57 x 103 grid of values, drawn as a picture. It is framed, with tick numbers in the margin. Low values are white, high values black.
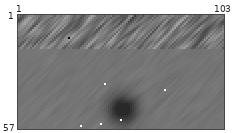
The bottom part is calmer, past a seam about 30% of the way down. A single bump stands in the bottom middle. The ninth with the highest average is the bottom middle. Six lone cells stand out: one far higher and five far lower than their neighbours.
